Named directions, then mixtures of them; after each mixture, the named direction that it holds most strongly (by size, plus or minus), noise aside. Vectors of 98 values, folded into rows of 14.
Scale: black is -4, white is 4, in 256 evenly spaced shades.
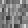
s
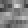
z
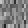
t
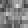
z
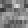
z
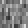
s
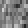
s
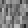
s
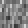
s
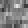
z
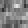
z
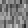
s
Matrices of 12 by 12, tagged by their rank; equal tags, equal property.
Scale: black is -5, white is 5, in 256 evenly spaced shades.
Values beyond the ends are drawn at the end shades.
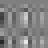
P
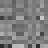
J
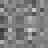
J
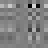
P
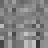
J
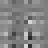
J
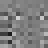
J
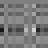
P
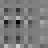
P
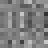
J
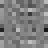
J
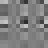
P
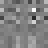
J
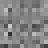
J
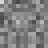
J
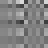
P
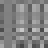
P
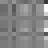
P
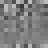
J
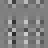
P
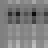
P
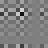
P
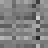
J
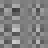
P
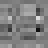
J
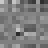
J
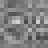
J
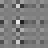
P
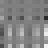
P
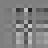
P
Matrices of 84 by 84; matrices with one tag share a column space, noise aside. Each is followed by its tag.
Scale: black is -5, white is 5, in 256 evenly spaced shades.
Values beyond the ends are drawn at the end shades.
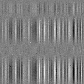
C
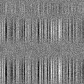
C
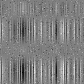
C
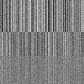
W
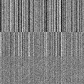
W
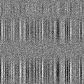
C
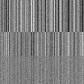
W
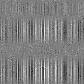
C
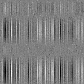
C
